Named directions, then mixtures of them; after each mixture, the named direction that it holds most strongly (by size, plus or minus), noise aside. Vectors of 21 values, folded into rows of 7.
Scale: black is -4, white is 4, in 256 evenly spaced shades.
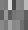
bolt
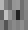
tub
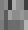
bolt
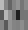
tub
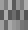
bolt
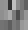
bolt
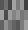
bolt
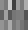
bolt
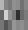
tub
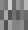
bolt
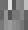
bolt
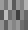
bolt
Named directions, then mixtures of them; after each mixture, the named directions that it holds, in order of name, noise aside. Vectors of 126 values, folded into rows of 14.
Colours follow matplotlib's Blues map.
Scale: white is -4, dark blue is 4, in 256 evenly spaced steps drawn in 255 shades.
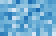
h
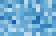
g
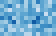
g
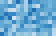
g, h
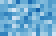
h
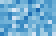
h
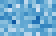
g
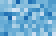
h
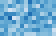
g, h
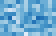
g, h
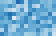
g, h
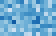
g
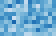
g, h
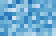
g, h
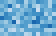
g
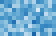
g, h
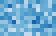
g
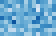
g
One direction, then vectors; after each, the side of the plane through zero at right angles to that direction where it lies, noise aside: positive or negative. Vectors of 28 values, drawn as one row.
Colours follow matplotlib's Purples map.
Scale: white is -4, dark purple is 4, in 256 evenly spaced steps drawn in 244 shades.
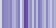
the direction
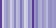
negative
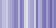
negative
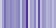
positive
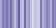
positive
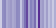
positive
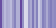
negative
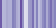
negative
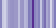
negative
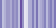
negative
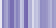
positive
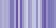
negative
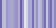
negative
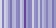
positive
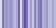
positive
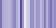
negative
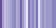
negative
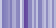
positive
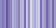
positive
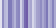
positive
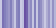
positive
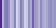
negative
